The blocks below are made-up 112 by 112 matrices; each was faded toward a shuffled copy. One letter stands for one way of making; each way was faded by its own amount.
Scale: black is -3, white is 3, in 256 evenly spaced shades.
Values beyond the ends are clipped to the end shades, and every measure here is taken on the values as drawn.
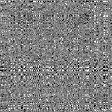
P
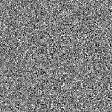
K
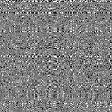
P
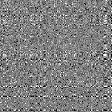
P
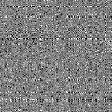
P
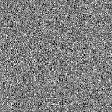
K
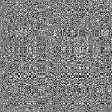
P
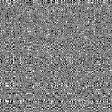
P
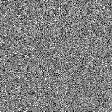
K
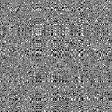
P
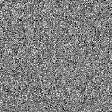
K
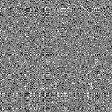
P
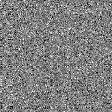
K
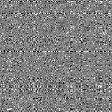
P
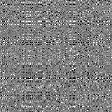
P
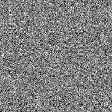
K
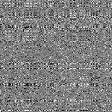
P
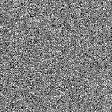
K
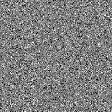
K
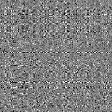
P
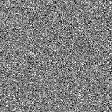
K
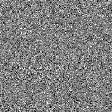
K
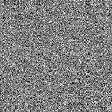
K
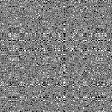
P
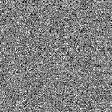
K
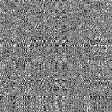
P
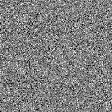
K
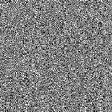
K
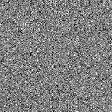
K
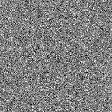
K
